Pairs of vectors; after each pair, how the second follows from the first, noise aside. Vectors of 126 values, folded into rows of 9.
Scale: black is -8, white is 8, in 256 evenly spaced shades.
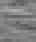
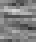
scaled up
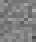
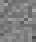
copied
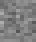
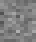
negated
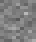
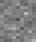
copied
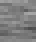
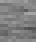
copied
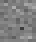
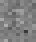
shuffled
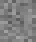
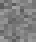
shuffled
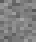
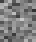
scaled up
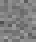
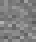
negated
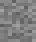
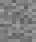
copied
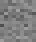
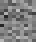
scaled up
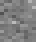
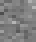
copied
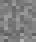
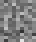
scaled up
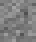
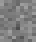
shuffled
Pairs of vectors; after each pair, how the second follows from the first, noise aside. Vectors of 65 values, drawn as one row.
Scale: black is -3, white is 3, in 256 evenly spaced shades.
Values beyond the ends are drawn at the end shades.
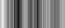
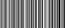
shuffled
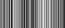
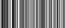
shuffled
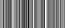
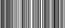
shuffled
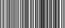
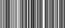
shuffled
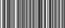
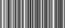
shuffled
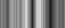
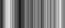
wrapped around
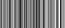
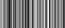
wrapped around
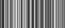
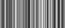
wrapped around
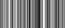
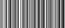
shuffled
